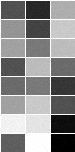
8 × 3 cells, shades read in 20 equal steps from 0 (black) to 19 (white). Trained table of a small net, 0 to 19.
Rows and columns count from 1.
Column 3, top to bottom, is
13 15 14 8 4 6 1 0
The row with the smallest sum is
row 5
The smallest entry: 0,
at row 8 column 3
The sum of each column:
80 91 61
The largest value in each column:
18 19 15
